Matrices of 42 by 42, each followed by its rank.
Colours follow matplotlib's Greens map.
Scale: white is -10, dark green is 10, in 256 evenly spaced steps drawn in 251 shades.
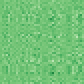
five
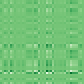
one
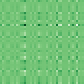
one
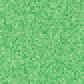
full rank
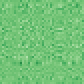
five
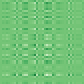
one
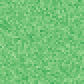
full rank
